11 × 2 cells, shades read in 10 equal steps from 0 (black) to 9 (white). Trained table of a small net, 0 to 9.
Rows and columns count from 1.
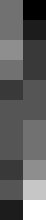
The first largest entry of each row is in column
1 1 1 1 2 1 2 2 2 2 2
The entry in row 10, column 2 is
7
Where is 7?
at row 10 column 2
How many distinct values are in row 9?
2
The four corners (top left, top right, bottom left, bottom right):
4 0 1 9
